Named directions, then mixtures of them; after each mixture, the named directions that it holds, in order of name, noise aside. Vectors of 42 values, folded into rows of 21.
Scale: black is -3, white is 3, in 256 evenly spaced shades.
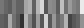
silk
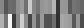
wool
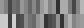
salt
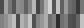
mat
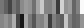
salt, silk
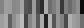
silk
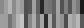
silk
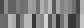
mat, silk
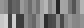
salt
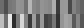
wool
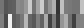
silk, wool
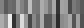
wool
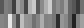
mat, wool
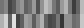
mat, salt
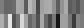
mat, wool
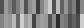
mat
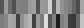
mat, silk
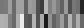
silk, wool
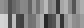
salt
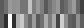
salt, wool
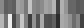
wool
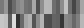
mat, salt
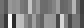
salt, wool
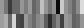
salt, silk
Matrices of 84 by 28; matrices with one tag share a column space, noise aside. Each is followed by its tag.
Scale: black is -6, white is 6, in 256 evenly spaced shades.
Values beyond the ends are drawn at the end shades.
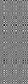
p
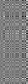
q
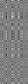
q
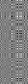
q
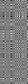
q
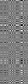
p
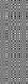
q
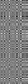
q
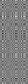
q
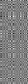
q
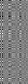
q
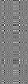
p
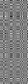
q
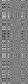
q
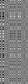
q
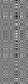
q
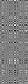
p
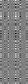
q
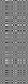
p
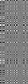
p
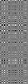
p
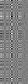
q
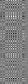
q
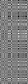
q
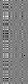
q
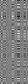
q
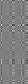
p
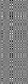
q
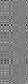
p
